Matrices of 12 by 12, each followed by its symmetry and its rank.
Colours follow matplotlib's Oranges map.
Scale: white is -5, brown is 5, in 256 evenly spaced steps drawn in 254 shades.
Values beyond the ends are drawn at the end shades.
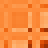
symmetric, rank one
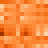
neither, rank two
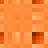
symmetric, rank one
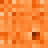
symmetric, rank two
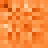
symmetric, rank two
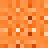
antisymmetric, rank two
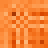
symmetric, rank two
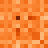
symmetric, rank two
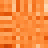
antisymmetric, rank two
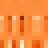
neither, rank one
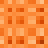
symmetric, rank one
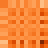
symmetric, rank one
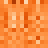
neither, rank two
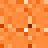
antisymmetric, rank two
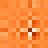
symmetric, rank one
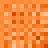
symmetric, rank two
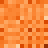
symmetric, rank two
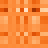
neither, rank one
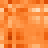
antisymmetric, rank two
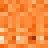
neither, rank two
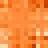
antisymmetric, rank two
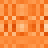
neither, rank one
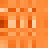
neither, rank one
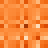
symmetric, rank one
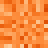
antisymmetric, rank two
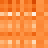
neither, rank one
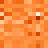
neither, rank two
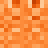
neither, rank two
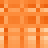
neither, rank one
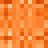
neither, rank two
